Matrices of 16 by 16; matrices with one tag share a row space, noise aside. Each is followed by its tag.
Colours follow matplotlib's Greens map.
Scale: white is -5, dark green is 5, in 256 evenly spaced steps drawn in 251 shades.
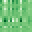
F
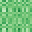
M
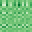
M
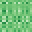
M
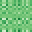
M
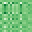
F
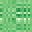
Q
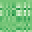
Q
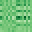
Q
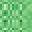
F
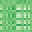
Q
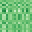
M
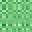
M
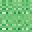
M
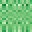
M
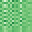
F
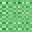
M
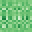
M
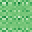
M
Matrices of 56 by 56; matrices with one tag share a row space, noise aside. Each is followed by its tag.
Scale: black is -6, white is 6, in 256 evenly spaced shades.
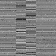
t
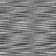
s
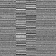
t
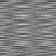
s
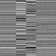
t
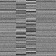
t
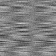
s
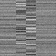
t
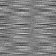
s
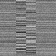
t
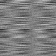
s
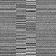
t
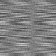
s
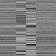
t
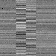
t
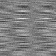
s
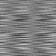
s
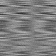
s
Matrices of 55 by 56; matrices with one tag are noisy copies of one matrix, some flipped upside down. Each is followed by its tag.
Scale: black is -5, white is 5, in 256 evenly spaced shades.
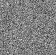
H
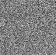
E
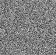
E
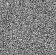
H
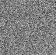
E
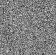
H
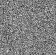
H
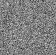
H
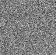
E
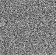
E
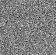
E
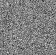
H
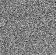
E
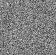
H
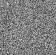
H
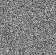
H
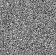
H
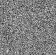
H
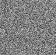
E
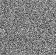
E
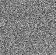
E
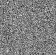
H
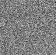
E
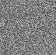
E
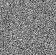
H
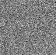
E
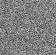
E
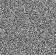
E
